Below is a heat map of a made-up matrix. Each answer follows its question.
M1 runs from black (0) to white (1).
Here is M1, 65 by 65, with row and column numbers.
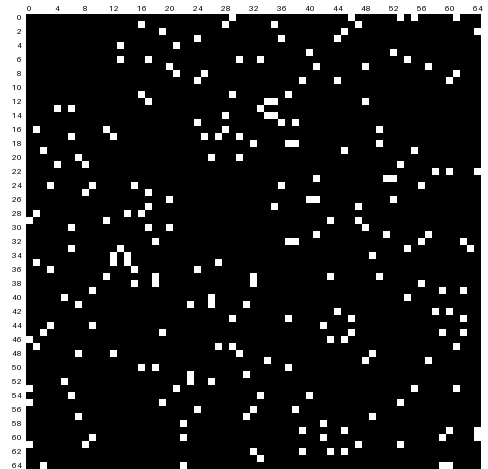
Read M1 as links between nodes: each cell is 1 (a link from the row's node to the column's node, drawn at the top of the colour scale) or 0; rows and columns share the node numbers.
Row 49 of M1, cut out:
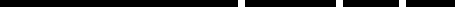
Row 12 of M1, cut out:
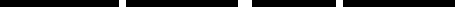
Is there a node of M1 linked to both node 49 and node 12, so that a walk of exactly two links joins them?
yes
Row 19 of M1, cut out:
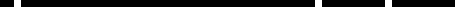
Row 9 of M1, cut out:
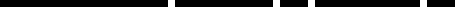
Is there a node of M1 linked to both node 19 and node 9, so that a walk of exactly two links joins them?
no
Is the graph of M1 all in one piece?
no
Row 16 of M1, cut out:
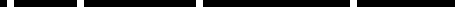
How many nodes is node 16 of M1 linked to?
4
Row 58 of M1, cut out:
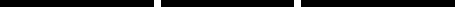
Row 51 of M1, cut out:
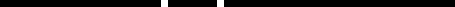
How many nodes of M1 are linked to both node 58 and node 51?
0
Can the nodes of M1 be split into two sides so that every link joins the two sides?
no
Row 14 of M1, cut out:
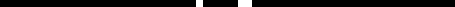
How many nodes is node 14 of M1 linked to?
3
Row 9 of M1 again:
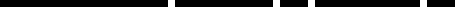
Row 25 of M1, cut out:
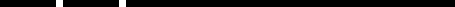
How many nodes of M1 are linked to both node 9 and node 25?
0
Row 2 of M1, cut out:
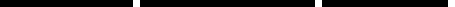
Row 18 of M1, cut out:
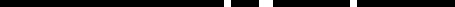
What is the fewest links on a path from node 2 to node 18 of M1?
4
